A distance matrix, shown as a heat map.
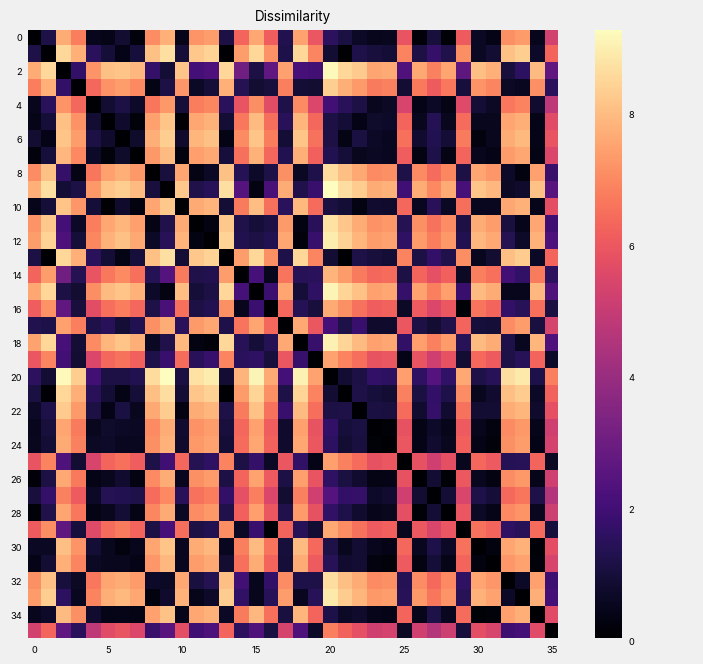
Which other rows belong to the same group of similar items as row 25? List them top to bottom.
2, 3, 8, 9, 11, 12, 14, 15, 16, 18, 19, 29, 32, 33, 35
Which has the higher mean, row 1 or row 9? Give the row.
9
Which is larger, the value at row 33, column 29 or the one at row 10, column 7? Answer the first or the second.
the first
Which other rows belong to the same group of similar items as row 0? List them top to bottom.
1, 4, 5, 6, 7, 10, 13, 17, 20, 21, 22, 23, 24, 26, 27, 28, 30, 31, 34
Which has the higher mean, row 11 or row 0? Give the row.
11
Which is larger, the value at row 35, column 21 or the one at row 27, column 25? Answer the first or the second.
the first
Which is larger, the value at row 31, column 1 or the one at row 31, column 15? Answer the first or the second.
the second
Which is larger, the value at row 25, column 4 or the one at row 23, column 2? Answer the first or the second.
the second
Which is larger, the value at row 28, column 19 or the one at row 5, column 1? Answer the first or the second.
the first
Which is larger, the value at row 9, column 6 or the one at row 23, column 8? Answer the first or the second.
the first
